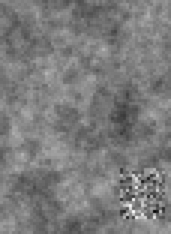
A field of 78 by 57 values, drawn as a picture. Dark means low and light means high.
The field is mottled with small blotches. In the bottom right lies a patch that is rougher than the rest. The bottom right is the roughest part. Overall the values sit about 50% of the way up the scale. Neither half mirrors the other. No overall slope runs across the table. The distribution is heavy-tailed on both sides.
